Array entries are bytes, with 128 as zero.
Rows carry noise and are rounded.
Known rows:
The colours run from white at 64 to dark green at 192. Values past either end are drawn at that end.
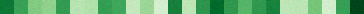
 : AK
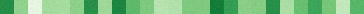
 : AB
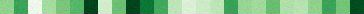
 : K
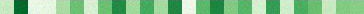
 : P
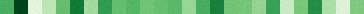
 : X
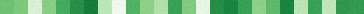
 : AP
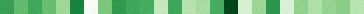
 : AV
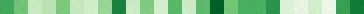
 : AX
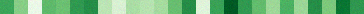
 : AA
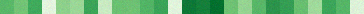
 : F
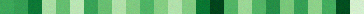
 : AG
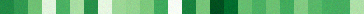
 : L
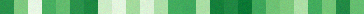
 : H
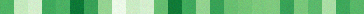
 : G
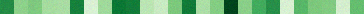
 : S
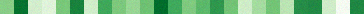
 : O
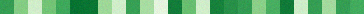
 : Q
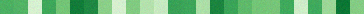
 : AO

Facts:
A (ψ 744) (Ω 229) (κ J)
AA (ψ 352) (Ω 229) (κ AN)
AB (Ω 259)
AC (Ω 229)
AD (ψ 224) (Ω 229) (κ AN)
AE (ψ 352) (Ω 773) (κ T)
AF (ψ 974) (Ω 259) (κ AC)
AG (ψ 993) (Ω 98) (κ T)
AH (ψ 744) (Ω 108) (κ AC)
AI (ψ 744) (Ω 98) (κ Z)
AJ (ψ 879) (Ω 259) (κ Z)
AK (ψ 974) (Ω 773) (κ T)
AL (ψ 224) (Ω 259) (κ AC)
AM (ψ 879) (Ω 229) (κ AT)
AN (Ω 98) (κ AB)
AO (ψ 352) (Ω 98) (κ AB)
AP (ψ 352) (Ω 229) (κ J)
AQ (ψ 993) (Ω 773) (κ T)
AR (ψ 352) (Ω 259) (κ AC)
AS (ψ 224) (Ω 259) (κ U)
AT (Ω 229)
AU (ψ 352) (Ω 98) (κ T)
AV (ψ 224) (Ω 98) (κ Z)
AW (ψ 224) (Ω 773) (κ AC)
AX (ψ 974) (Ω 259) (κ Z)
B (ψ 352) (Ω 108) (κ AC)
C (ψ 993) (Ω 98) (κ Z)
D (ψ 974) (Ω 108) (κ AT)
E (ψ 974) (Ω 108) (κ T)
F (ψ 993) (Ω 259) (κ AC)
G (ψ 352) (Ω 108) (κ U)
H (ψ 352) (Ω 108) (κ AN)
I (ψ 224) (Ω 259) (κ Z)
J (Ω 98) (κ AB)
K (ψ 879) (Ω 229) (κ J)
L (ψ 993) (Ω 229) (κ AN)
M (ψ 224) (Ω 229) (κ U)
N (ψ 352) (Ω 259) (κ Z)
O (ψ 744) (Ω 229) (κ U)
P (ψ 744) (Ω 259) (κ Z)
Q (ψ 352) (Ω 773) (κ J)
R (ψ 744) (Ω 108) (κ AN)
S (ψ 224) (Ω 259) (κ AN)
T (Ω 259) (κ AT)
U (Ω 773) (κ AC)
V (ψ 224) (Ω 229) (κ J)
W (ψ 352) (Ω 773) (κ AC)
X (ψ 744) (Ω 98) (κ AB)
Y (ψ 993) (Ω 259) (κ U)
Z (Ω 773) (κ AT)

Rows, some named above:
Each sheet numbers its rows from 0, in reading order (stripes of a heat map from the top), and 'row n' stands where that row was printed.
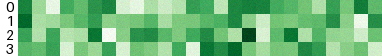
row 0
H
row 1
U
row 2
AL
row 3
Y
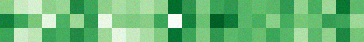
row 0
AR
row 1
L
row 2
B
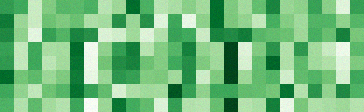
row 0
J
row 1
Z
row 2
H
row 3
AS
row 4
AL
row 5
AD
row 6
W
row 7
I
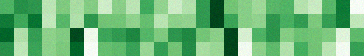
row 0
C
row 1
AQ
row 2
AW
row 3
M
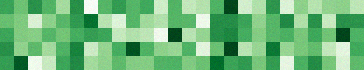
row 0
AV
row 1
AP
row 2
AE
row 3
V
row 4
R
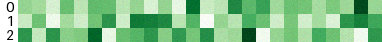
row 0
N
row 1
AJ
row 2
M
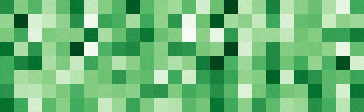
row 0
V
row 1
AI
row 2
AM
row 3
AW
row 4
AG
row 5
T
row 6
AC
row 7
AN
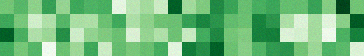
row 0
AU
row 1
AF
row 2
D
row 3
F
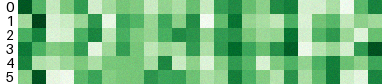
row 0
D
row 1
AI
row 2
AH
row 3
E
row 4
AT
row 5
A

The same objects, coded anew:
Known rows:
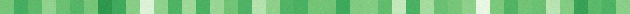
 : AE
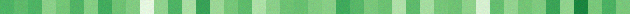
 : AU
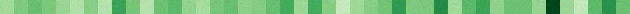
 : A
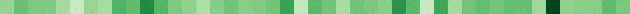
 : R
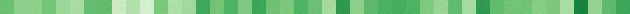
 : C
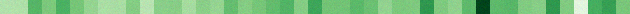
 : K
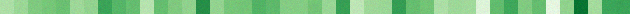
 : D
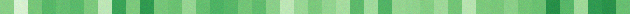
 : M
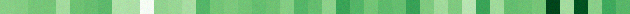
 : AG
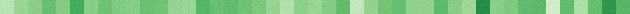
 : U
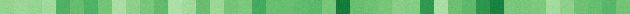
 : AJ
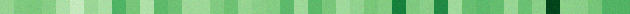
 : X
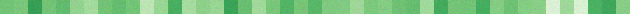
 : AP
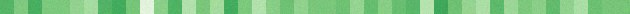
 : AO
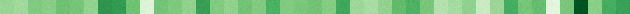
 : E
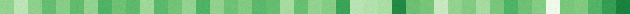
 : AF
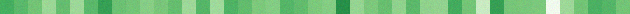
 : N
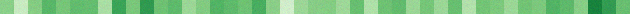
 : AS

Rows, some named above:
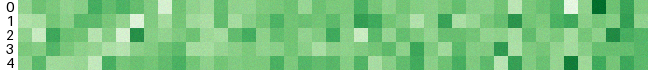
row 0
T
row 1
AM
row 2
V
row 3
AN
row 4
P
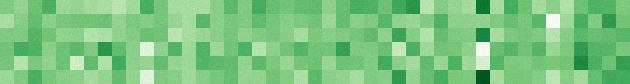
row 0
L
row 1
AT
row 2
AN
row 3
AE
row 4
AV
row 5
J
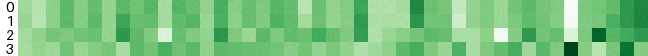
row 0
AF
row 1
AF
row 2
AK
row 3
O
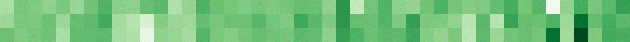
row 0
Z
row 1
AQ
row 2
AG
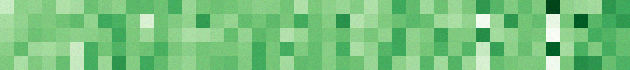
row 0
AH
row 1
AK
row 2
AB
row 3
P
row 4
I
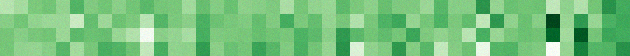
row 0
AC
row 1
AI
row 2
AG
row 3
AX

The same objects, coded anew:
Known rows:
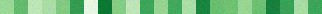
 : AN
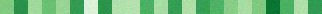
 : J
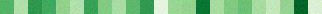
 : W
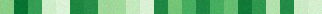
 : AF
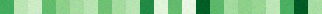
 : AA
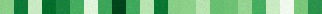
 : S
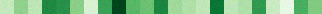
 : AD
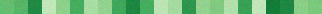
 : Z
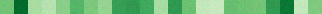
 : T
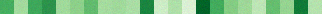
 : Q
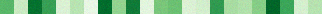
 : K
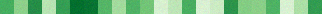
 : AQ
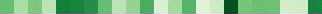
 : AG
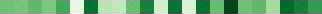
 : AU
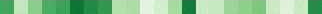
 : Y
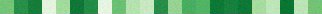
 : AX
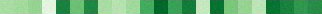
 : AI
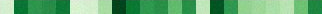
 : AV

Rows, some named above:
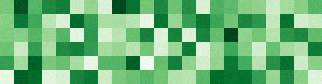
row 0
I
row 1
AF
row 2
AU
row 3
C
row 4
AJ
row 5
AK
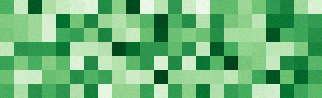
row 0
AM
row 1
AI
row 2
X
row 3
AV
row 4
AU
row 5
R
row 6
N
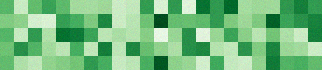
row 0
AO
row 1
X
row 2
C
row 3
U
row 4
A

